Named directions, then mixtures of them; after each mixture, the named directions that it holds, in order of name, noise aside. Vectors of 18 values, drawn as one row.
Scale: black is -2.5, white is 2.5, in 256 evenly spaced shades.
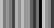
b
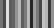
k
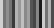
b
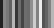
b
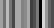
b, k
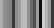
b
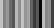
b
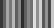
b, k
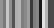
b, k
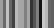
b, k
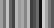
b, k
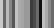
b, k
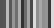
b, k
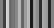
k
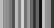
b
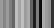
b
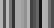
b, k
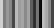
b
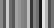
b, k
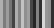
b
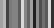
b, k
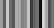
b, k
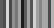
b, k
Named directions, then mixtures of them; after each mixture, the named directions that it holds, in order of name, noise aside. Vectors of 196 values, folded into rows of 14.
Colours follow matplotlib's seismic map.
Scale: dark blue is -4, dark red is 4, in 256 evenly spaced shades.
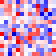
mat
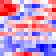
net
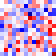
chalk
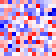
chalk, mat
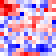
mat, net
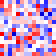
mat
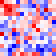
mat, net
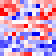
mat, net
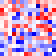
mat, net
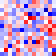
chalk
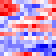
net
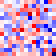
chalk, mat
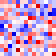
chalk, mat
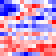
net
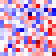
chalk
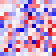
chalk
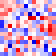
chalk, net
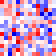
mat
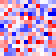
chalk, mat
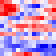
net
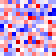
chalk, mat
